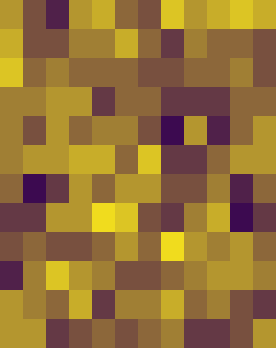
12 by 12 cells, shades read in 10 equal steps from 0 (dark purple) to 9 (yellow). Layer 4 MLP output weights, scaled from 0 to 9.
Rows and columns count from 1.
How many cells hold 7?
10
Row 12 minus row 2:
-1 3 -1 -2 -1 -4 0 3 -3 -2 -1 3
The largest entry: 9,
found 2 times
